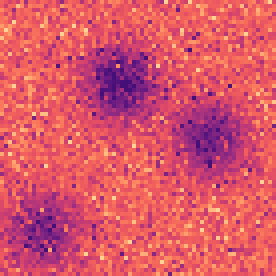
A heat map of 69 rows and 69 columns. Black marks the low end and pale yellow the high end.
There is no overall slope. Neither half mirrors the other. There are three dips.
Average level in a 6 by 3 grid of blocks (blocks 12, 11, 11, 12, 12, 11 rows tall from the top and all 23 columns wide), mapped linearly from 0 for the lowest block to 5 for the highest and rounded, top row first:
545 | 405 | 512 | 542 | 255 | 255
